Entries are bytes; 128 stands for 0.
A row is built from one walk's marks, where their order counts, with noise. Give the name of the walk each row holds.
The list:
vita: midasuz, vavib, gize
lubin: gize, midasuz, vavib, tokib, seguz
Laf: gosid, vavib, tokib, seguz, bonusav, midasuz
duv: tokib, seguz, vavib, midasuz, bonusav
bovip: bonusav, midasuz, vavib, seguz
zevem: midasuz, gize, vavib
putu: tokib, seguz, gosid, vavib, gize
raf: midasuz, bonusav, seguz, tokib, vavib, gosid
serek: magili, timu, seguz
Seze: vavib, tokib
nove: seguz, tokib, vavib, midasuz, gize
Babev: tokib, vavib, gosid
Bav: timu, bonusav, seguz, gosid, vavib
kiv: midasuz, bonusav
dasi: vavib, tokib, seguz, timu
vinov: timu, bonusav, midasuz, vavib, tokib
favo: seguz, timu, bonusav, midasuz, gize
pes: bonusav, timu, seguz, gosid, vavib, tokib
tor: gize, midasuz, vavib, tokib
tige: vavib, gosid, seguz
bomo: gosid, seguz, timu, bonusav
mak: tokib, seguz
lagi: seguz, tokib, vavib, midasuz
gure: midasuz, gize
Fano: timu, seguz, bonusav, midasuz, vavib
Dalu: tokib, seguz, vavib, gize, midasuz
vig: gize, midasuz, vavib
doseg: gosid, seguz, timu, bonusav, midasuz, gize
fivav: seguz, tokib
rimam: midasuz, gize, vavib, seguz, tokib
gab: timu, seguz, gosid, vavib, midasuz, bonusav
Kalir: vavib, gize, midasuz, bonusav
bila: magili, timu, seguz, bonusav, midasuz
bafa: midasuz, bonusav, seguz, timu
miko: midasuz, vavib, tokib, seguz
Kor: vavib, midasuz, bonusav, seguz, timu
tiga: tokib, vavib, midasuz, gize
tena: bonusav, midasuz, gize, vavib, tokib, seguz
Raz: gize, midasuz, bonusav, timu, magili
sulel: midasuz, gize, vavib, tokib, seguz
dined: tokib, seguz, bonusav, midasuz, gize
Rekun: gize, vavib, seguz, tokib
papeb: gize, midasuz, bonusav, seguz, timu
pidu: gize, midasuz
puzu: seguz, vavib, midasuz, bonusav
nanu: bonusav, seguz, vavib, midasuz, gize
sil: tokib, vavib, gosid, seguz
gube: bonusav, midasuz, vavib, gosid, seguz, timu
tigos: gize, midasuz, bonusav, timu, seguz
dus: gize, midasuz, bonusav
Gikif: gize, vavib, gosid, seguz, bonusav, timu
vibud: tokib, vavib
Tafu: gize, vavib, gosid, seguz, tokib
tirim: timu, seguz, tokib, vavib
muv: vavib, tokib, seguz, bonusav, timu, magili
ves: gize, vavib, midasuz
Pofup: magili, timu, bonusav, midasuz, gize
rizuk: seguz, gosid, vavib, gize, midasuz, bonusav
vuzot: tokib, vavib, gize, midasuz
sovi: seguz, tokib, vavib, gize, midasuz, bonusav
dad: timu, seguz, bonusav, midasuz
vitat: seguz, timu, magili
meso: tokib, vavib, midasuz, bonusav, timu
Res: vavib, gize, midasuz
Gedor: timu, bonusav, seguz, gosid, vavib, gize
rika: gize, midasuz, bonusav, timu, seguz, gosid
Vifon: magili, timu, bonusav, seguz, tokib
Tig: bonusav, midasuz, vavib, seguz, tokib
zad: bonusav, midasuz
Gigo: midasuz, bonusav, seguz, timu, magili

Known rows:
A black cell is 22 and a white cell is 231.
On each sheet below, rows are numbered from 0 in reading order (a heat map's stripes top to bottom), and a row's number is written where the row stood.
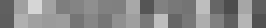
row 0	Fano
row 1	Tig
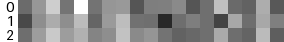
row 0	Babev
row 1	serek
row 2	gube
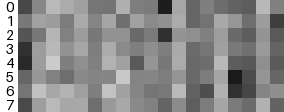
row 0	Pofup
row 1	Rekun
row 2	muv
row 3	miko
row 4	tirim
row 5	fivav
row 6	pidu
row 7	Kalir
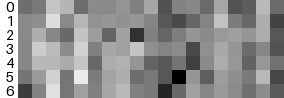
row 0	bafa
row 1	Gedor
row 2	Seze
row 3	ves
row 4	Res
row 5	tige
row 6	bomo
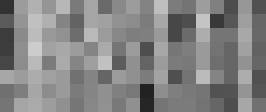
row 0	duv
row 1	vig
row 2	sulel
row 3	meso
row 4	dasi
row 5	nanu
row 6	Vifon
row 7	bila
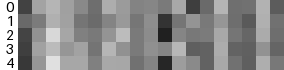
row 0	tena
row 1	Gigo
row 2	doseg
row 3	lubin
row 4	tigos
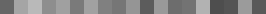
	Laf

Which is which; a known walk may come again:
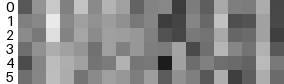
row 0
sil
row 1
Bav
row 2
Gikif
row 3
rimam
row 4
Pofup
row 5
papeb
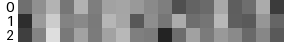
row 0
Tafu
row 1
tirim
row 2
bomo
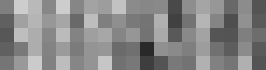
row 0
ves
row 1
Dalu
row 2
lagi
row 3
muv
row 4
pes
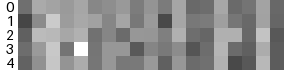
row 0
tor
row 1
meso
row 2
bovip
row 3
Babev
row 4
raf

